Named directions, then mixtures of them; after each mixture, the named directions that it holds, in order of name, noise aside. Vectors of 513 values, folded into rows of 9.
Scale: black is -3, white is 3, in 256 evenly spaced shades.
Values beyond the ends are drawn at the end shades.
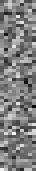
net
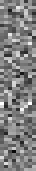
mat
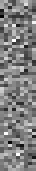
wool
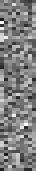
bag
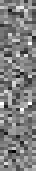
mat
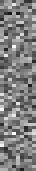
bag, net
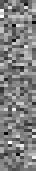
wool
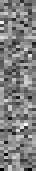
bag, net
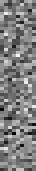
net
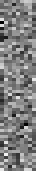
bag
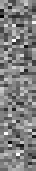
wool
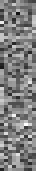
bag, wool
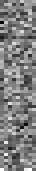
bag, net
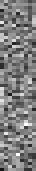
bag, wool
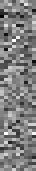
net, wool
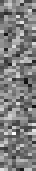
net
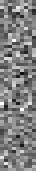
mat, wool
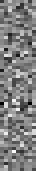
mat, net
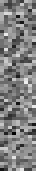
net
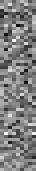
net, wool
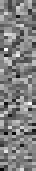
mat, net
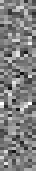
mat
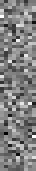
mat, wool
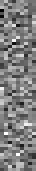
bag, wool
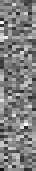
bag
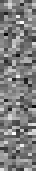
net
